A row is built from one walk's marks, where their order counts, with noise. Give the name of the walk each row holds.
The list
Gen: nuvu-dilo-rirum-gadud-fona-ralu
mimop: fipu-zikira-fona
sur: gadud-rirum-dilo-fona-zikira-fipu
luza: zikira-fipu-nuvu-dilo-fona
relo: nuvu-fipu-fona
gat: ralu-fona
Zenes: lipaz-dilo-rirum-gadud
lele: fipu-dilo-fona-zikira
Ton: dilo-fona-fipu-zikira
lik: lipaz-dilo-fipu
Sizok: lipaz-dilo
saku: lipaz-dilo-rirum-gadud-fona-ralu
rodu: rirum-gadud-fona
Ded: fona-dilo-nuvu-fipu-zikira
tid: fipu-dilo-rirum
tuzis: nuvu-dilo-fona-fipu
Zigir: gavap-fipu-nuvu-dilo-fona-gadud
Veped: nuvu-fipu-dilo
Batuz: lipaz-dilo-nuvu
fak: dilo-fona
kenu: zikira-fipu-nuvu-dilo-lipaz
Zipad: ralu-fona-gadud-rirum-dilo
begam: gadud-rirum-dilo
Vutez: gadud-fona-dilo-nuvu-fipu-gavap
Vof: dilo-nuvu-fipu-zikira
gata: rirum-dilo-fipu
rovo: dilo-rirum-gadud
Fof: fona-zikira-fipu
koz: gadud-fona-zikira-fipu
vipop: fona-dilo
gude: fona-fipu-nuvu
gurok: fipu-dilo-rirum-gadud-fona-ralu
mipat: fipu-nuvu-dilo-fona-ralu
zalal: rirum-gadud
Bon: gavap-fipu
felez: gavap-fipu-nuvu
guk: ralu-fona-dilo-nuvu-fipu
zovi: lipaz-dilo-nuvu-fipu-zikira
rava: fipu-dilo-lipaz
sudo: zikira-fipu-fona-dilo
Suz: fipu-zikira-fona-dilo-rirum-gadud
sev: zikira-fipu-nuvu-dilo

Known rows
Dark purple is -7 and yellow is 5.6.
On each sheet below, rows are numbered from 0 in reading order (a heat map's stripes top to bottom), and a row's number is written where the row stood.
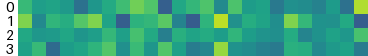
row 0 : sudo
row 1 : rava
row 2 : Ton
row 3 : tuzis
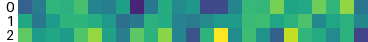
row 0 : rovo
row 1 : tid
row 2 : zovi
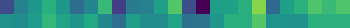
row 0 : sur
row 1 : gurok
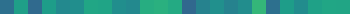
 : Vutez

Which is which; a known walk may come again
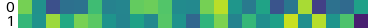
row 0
felez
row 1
Sizok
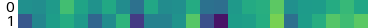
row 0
gurok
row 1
sur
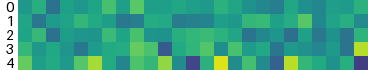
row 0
Ded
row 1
tid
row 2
gude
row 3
sudo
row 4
zovi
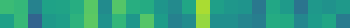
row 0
mipat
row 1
tuzis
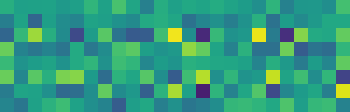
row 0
Ton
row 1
Vutez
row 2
Zipad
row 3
Bon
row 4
lele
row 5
lik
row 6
koz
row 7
gata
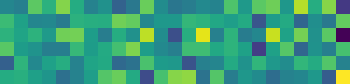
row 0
Zenes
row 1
luza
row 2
Batuz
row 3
sev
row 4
Gen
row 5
Fof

